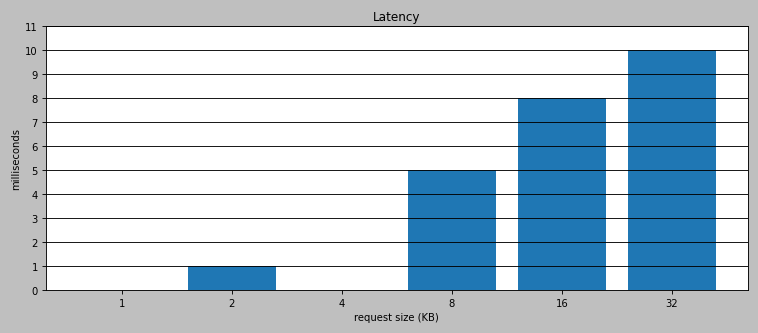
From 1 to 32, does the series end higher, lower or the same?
higher
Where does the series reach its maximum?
32
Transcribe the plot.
Title: Latency
x-axis: request size (KB), ticks 1 2 4 8 16 32
y-axis: milliseconds, ticks 0 1 2 3 4 5 6 7 8 9 10 11
Values:
0 1 0 5 8 10
